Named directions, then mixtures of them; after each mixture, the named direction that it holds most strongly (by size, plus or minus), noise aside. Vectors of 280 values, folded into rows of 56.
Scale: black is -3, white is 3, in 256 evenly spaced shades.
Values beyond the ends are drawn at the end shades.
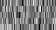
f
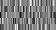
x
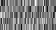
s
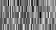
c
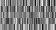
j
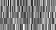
c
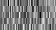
c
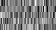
s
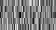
x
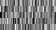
x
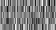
j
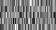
x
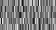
x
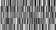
j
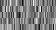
f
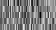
c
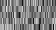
f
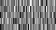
x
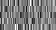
x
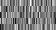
x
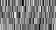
f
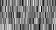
f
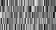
s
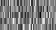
c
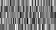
x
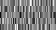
x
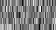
f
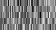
c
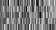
c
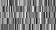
c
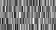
f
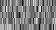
f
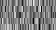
f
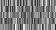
j
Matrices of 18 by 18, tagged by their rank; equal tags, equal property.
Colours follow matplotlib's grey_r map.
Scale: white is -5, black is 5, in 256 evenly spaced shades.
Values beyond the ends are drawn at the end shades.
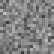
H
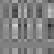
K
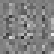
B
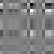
K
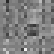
B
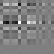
K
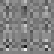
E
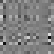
E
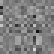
B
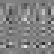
E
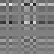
K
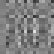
E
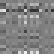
E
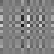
K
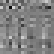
B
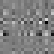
E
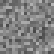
H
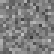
H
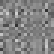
B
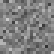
H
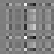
K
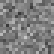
H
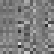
B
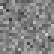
H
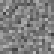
H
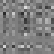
E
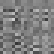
B
